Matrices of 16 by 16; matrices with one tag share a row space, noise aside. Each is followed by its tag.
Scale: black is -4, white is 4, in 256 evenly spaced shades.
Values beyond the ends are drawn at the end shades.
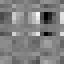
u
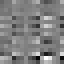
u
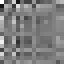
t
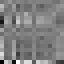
t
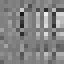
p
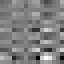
u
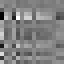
t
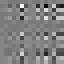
p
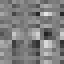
u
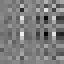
p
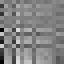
t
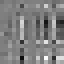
p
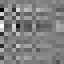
t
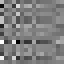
t
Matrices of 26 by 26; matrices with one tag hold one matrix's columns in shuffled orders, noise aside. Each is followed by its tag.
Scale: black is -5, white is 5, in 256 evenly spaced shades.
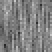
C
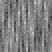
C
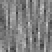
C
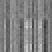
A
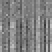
A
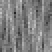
C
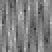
C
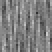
C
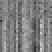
A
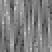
C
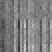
A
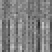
A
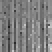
A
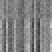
A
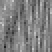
C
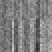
A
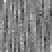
C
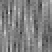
C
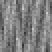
C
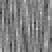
C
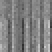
A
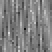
C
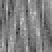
C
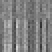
A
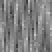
C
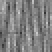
C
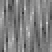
C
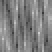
C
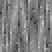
C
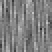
C
